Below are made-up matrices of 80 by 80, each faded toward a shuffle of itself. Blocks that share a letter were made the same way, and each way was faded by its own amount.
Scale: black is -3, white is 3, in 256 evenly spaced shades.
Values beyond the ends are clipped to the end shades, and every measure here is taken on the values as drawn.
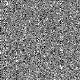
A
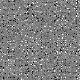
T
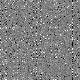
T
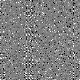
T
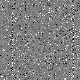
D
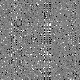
T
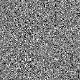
A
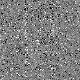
D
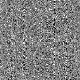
A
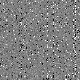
T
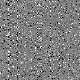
T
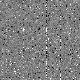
D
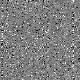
T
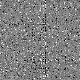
D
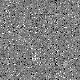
D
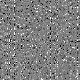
T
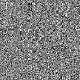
A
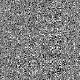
A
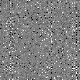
T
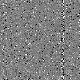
T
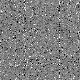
D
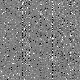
T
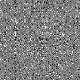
T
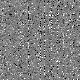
D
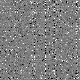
T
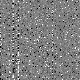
T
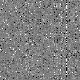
T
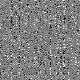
T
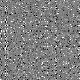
T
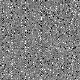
D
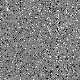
D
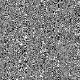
A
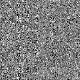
A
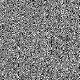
A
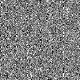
A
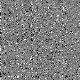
D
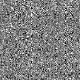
A
